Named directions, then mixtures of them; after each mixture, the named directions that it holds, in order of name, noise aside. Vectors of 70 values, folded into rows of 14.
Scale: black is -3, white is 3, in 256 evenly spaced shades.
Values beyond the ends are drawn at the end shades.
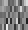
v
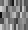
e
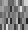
v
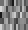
e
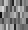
e, v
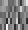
v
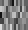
e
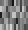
e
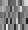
v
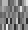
v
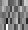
v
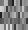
e, v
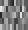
e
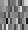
v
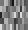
e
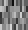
e
